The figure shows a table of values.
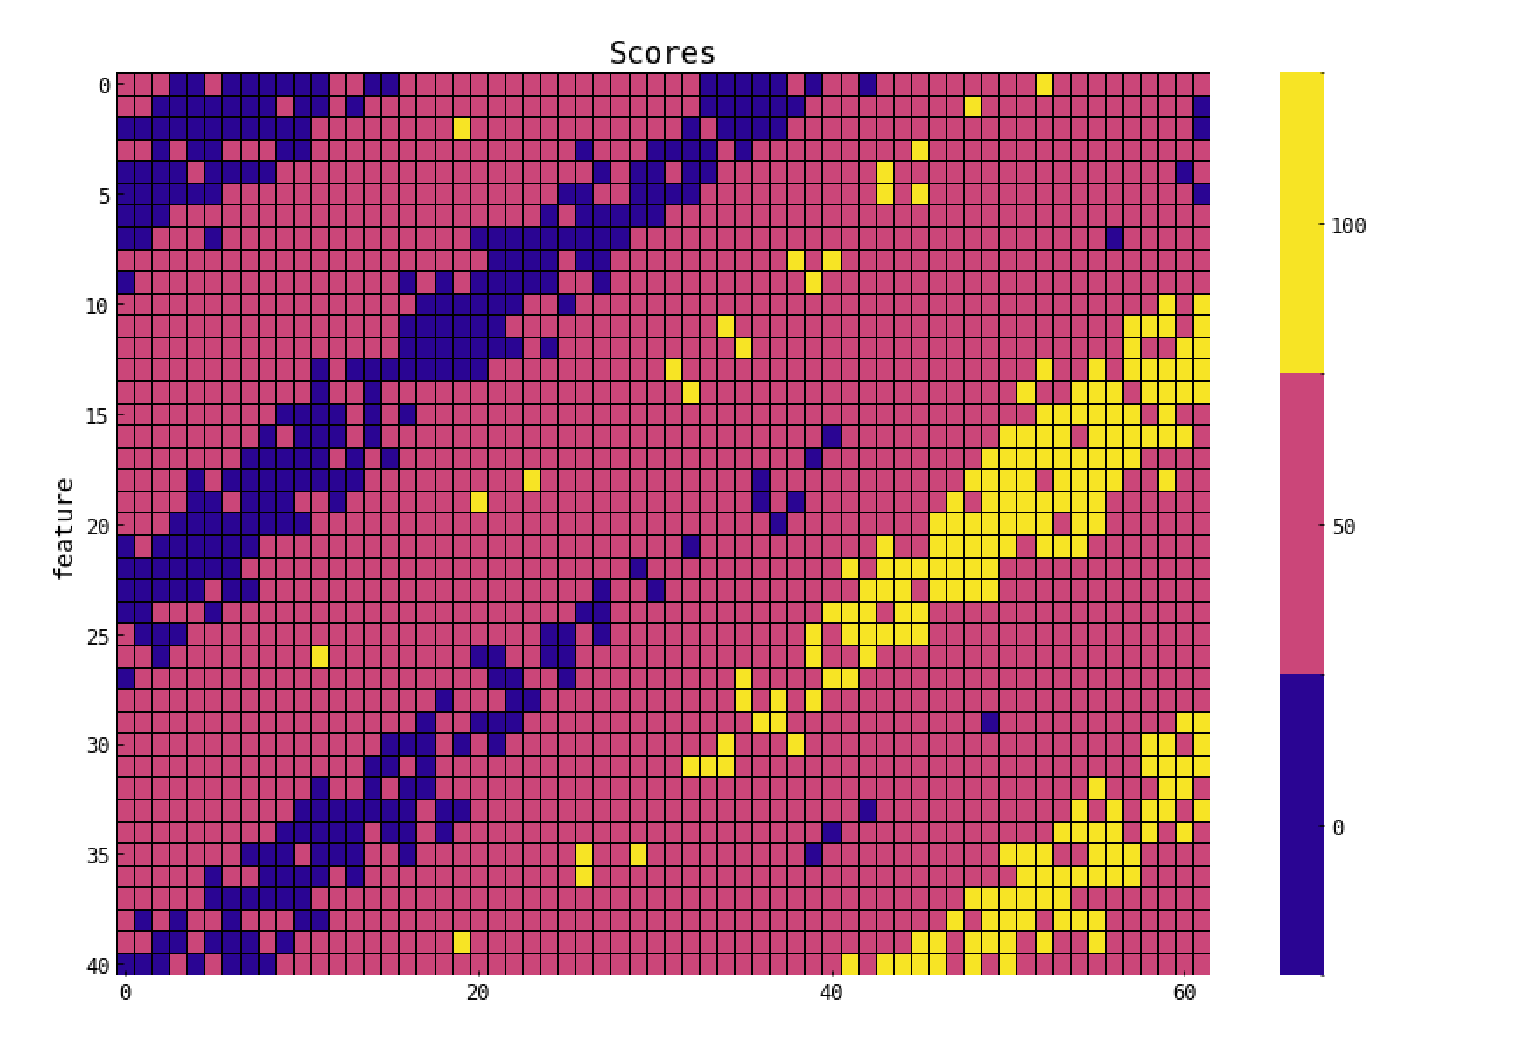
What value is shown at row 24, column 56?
50
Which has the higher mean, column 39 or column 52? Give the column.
52
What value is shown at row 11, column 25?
50
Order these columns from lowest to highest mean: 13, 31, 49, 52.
13, 31, 49, 52
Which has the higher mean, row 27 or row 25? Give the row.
25
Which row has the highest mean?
14
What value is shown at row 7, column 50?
50
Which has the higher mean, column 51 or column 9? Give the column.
51
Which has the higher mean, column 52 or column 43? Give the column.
52
